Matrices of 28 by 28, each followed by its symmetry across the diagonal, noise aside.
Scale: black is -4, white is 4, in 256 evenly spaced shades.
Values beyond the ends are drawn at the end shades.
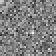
symmetric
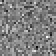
antisymmetric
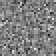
antisymmetric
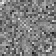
symmetric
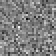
antisymmetric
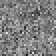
neither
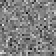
neither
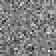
antisymmetric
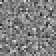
antisymmetric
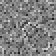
symmetric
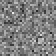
symmetric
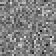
neither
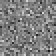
antisymmetric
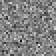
neither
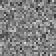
neither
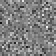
antisymmetric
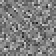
symmetric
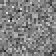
symmetric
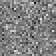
neither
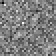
symmetric
